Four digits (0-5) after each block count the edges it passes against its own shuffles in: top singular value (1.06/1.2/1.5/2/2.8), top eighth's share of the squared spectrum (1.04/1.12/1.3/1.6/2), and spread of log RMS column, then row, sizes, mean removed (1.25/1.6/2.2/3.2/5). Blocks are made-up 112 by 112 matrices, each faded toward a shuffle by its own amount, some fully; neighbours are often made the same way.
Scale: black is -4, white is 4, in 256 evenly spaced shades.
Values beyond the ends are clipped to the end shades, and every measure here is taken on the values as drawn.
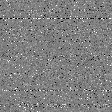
3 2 0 2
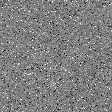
0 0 0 0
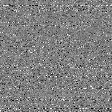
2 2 0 3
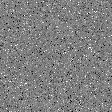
0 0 0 0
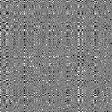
5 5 3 3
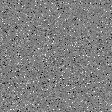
3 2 0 0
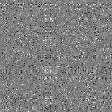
4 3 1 2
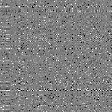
5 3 2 2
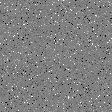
0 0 0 0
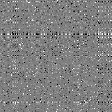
5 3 2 2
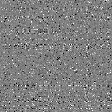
4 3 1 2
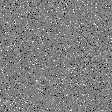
2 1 0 0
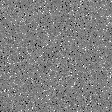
0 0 0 0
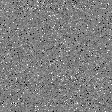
1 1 0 1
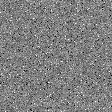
0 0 0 0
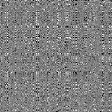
5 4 4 3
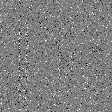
3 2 1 0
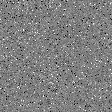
1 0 0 0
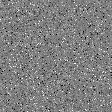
0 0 0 0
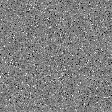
3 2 1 0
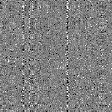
5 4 3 2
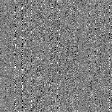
2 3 4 0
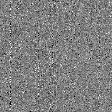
2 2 3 0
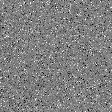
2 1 0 0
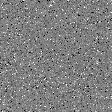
2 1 0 0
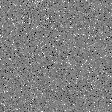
1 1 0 0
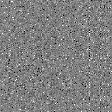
4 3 2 1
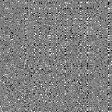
5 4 3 2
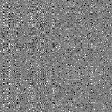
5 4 3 2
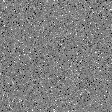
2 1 0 0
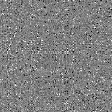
4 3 2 1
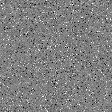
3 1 0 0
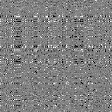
5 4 3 3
